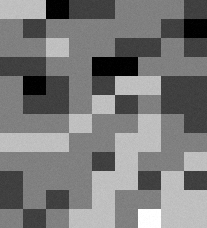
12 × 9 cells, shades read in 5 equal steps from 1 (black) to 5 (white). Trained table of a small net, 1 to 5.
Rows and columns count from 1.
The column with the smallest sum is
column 9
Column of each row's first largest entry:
1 1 3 3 6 5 4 1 6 5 5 7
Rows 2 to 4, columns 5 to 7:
3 3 3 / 3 2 2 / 1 1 3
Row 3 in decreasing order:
4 3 3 3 3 3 2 2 2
